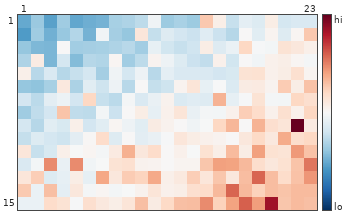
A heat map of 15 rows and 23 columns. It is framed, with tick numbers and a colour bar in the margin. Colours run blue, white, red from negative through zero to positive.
There are no regular stripes. Values rise toward the bottom right. Overall the values sit about 50% of the way up the scale. The top left is the ninth with the lowest average. The halves do not mirror each other.
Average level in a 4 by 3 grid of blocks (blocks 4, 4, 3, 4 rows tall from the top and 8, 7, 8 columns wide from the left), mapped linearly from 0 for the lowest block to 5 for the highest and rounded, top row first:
012 / 123 / 234 / 345
